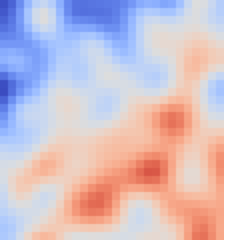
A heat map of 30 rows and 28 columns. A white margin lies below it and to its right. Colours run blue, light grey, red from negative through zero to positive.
Slope: up to the bottom right. Grain: blotchy. Calmest part: centre. Average level on the scale: 50%.
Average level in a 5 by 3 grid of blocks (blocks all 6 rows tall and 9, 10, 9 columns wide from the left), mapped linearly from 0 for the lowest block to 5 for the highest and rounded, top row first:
002 | 023 | 234 | 355 | 345
